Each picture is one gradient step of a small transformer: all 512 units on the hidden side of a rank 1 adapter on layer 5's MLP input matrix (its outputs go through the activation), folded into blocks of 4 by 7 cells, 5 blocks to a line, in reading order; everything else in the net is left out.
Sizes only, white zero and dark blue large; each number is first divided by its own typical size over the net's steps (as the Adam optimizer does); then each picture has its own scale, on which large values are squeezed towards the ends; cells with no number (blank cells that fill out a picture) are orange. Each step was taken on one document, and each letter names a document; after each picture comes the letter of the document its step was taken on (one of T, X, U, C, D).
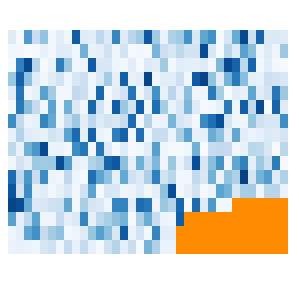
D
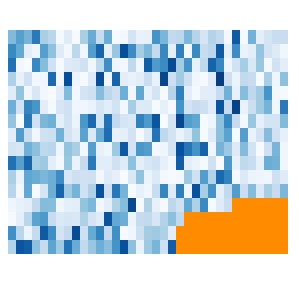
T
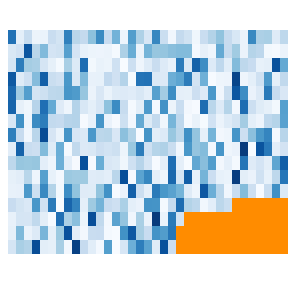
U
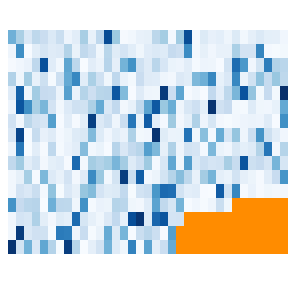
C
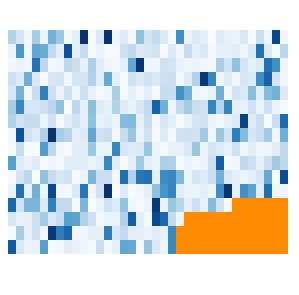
C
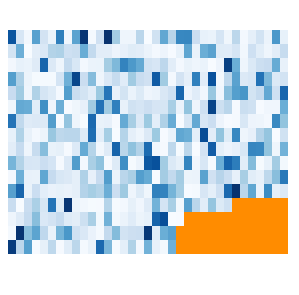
C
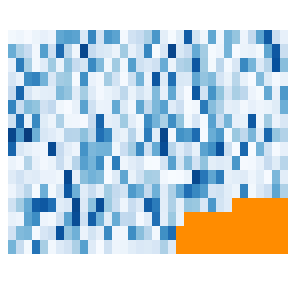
U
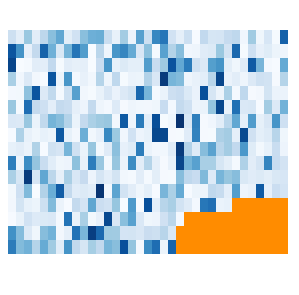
T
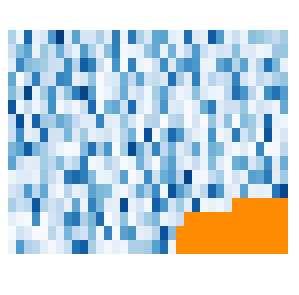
U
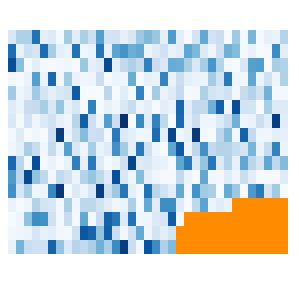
T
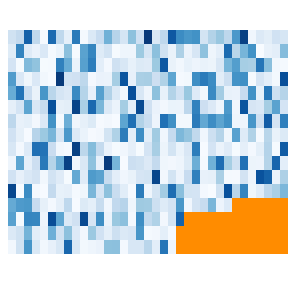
D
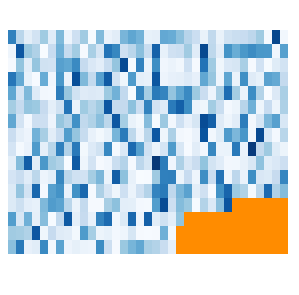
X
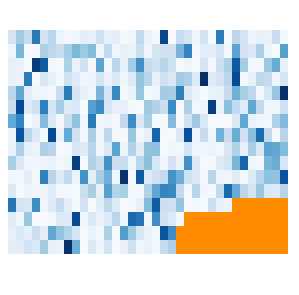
C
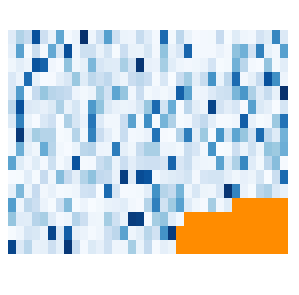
C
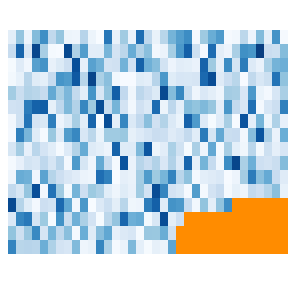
X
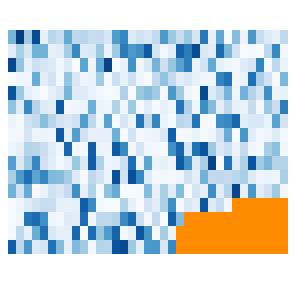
T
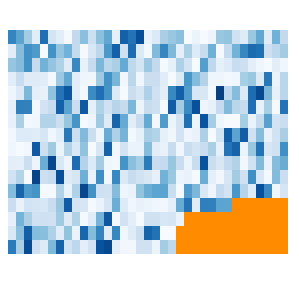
X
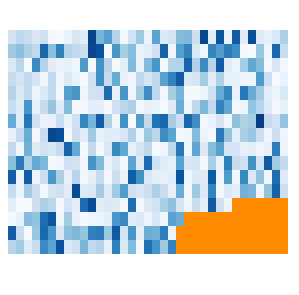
T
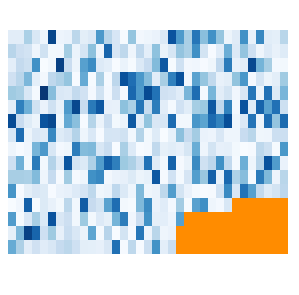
D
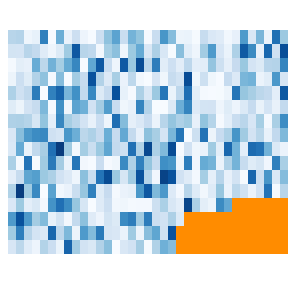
X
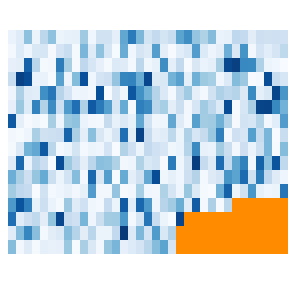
D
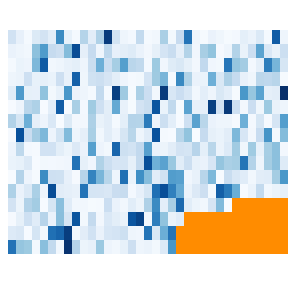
C
